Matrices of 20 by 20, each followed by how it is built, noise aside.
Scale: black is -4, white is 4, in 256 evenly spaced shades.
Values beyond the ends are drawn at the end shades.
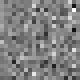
uneven columns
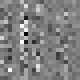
uneven columns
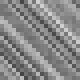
Toeplitz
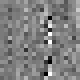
uneven columns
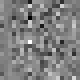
uneven columns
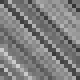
Toeplitz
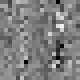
uneven columns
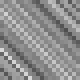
Toeplitz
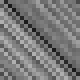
Toeplitz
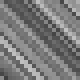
Toeplitz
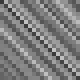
Toeplitz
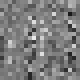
uneven columns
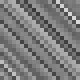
Toeplitz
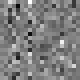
uneven columns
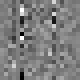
uneven columns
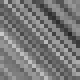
Toeplitz
